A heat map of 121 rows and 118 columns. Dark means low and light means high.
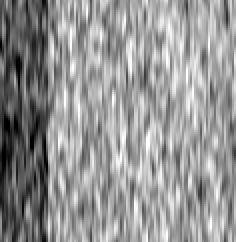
Streaks run downward. The top right is the ninth with the highest average. A vertical seam about 20% of the way across splits the table, and the right part is higher.
